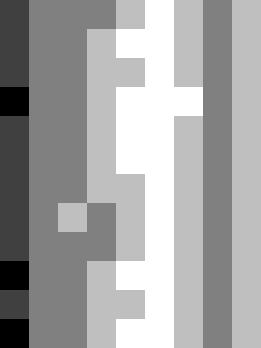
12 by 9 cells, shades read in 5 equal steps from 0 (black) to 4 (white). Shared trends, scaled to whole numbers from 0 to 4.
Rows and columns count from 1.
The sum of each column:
9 24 25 33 42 48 37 24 36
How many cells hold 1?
9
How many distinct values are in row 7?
4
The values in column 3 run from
2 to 3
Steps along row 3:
up same up same up down down up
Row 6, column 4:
3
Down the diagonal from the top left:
1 2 2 3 4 4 3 2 3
